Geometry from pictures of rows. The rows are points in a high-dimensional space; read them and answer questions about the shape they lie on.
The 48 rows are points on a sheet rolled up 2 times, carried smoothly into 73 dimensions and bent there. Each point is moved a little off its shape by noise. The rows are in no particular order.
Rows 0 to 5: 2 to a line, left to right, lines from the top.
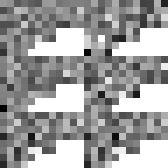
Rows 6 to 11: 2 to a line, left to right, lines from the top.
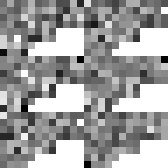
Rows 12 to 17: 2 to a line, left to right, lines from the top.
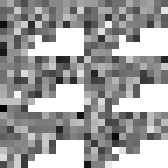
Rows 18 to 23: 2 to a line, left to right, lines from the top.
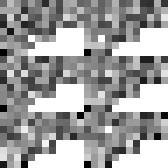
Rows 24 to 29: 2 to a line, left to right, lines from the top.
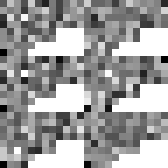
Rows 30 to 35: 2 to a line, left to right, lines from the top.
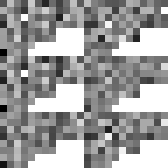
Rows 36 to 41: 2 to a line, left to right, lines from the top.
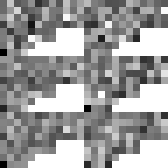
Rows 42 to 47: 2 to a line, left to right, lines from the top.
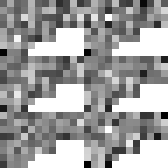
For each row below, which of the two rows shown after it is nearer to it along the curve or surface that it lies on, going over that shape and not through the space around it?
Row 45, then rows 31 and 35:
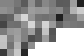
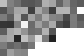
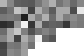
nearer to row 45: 31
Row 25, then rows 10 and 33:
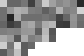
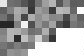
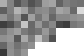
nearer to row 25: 10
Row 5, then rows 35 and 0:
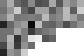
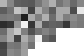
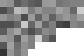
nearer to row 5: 35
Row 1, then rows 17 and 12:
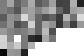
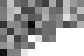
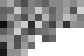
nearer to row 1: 17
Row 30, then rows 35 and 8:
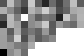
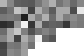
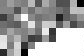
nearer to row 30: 8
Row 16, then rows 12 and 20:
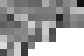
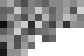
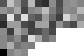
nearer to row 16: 12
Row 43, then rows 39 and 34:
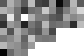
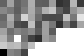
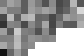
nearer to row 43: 39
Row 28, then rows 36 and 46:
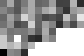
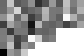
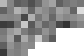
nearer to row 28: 36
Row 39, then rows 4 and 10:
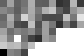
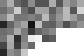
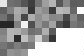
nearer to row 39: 4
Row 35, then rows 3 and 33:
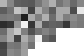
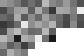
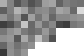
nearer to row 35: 3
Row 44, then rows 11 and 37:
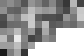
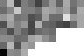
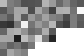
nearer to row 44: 11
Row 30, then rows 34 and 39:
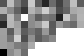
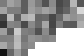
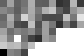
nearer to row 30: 39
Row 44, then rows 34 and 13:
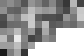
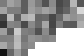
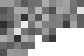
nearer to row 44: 34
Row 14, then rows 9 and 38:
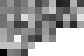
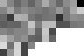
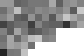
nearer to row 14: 9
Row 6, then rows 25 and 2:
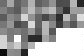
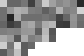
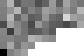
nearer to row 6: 25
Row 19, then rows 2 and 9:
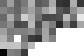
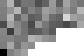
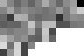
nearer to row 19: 9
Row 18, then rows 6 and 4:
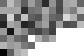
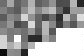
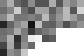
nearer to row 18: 4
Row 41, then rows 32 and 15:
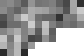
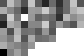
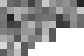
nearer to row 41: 15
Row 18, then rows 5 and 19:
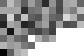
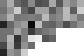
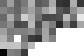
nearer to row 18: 5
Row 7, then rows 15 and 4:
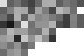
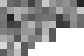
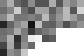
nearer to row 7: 15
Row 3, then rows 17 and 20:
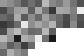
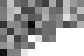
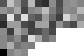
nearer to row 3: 17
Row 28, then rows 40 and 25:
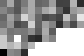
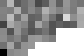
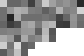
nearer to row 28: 25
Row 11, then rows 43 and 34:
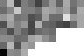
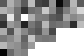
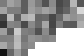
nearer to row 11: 34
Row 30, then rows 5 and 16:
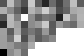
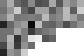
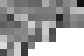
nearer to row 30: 5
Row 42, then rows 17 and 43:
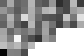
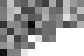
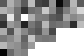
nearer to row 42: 43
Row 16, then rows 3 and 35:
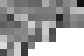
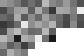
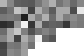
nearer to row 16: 3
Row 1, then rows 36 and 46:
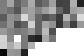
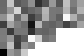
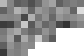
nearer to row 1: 36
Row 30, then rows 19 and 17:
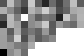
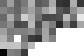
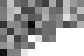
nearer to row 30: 19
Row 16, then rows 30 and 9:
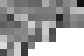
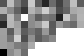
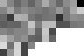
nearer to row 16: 9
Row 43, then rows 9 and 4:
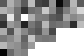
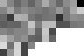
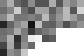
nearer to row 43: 4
